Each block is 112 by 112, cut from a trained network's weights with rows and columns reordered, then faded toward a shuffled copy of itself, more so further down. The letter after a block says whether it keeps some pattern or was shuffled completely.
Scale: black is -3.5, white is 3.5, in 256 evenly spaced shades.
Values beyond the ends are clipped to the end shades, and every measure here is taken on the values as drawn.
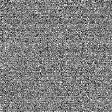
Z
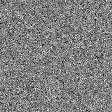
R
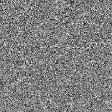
Z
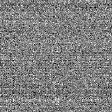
Z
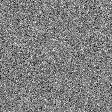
R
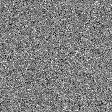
R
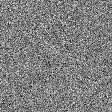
R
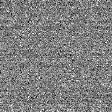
Z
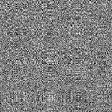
Z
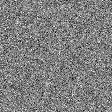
R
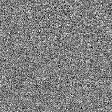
Z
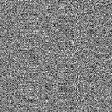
Z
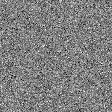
R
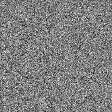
Z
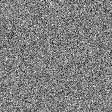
R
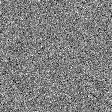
R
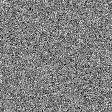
R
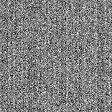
Z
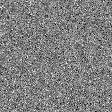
R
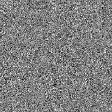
Z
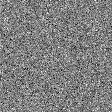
R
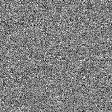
Z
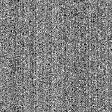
Z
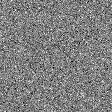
R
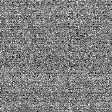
Z
